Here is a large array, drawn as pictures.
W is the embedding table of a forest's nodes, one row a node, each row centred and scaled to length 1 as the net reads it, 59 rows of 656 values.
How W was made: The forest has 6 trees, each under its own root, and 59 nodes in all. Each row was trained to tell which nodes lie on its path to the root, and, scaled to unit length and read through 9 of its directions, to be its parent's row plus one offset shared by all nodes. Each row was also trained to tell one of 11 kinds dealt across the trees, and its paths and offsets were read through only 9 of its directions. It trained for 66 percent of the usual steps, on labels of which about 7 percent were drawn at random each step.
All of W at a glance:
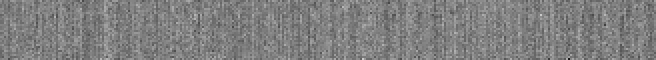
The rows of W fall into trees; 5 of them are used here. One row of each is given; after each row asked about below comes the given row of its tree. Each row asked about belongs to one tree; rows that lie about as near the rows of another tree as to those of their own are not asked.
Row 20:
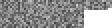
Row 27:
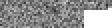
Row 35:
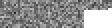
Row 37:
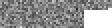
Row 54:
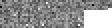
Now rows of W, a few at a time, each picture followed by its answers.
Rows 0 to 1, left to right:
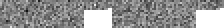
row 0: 27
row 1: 54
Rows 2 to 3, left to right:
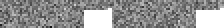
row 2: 27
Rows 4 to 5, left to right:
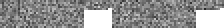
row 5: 37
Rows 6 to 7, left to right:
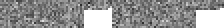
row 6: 37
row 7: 27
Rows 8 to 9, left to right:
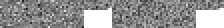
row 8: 37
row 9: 27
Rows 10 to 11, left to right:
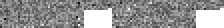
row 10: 54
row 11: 37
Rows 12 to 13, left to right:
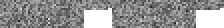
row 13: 37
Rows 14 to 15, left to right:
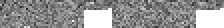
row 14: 54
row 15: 54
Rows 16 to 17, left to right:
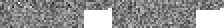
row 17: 54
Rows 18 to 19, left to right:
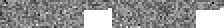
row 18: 54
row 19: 27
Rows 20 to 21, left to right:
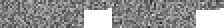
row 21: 54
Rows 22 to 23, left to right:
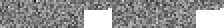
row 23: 54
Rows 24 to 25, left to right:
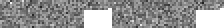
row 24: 37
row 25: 27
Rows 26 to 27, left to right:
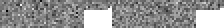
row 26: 54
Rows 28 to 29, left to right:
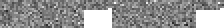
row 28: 54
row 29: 37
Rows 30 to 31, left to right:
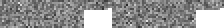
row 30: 54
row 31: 37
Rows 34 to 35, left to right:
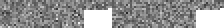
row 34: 54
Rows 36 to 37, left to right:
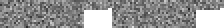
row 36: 37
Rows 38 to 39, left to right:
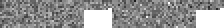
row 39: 37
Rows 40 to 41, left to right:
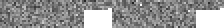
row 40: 27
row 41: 27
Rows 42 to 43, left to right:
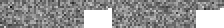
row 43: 27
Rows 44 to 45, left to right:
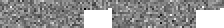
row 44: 37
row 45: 37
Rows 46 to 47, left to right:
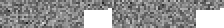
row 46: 54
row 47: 27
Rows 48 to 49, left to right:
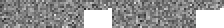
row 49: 27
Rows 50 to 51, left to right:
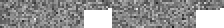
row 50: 54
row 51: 54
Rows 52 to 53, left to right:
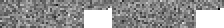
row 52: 35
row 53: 37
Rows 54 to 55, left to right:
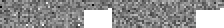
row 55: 37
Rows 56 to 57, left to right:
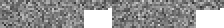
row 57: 35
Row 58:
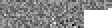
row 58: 37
